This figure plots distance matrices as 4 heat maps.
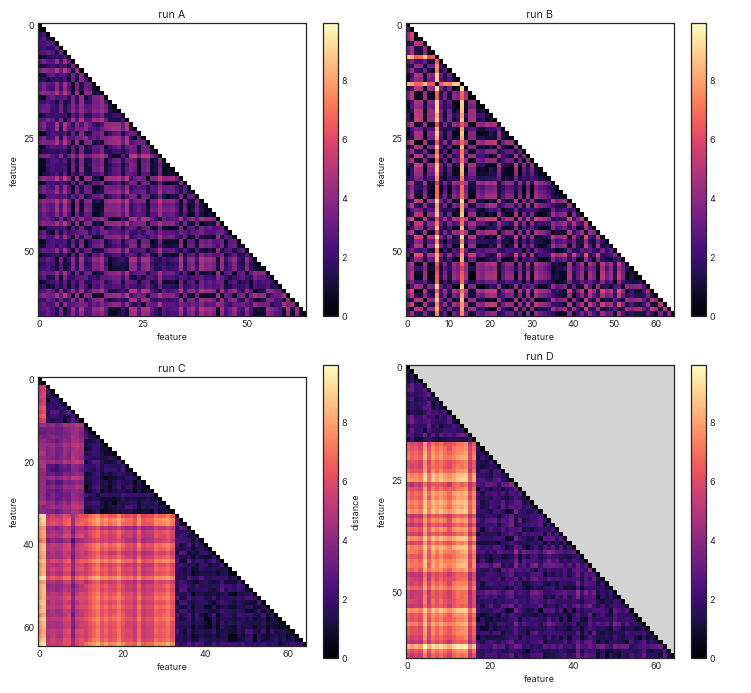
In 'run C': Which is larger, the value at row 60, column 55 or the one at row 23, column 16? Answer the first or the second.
the second
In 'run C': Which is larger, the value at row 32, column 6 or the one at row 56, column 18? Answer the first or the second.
the second
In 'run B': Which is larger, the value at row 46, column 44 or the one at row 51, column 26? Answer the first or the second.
the second
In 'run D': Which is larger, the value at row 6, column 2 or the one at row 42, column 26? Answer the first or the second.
the second
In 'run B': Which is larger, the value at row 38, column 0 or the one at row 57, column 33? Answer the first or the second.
the first
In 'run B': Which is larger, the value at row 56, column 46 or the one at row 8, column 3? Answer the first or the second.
the second
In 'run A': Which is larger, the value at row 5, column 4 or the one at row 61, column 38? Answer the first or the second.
the first
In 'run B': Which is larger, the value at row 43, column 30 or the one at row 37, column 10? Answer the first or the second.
the first
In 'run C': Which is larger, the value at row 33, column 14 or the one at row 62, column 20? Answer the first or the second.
the first
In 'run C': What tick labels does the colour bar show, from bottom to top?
0, 2, 4, 6, 8
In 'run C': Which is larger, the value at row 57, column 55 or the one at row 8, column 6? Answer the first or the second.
the second
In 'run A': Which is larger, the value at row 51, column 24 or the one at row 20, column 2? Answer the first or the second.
the second
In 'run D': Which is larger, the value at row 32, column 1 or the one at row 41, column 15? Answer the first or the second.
the first
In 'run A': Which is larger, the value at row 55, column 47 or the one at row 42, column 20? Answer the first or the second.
the second
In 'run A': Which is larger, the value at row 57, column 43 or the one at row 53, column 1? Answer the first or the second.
the first
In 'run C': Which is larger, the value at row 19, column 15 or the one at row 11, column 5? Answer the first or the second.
the second
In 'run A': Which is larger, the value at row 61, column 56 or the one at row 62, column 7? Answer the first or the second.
the first
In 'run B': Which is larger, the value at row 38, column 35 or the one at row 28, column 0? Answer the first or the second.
the second
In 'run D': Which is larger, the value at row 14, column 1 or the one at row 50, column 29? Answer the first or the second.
the first
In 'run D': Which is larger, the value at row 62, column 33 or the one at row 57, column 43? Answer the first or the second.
the first
